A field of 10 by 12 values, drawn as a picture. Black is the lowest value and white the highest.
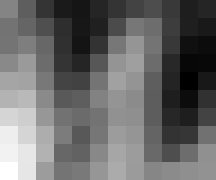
Stripes: upright, repeating 2 times. Slope: up to the bottom left. Lone odd cells: none. Mirror symmetry: none. Ninth with the highest average: bottom left.
